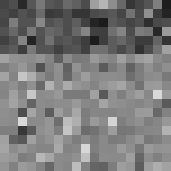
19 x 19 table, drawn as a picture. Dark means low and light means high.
The top right is the roughest part. No regular stripes run through it. A horizontal seam about 30% of the way down splits the table, and the bottom part is higher. No row or column stands out.
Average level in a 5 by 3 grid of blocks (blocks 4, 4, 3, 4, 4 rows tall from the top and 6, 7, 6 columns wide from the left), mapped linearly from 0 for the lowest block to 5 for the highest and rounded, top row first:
0 0 0 | 2 1 2 | 5 4 5 | 4 5 4 | 4 4 4
